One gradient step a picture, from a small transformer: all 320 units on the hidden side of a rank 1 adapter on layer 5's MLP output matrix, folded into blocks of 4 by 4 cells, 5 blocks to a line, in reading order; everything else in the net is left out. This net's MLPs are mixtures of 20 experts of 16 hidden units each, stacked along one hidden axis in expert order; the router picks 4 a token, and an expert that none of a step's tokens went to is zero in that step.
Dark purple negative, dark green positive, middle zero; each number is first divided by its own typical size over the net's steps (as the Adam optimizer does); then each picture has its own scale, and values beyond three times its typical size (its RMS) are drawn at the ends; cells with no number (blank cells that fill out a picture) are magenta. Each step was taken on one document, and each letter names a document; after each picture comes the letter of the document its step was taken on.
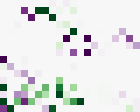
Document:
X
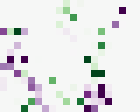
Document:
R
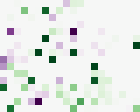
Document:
X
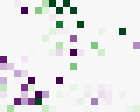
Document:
X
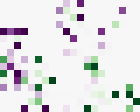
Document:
R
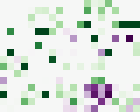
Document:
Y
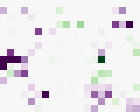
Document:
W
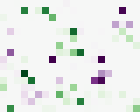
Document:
X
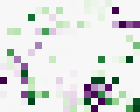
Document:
Y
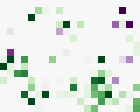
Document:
W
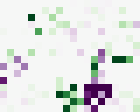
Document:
Y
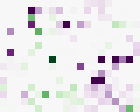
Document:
W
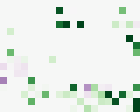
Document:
W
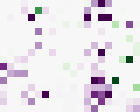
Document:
W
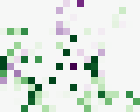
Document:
R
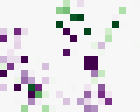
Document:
R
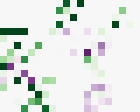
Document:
R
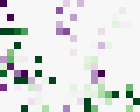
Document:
R
